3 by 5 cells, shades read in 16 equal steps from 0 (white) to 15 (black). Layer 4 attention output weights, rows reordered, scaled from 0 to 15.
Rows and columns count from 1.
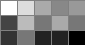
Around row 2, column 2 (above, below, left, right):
2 8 11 8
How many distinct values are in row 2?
4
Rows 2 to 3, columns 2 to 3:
4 8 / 8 13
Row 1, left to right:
0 2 5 7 6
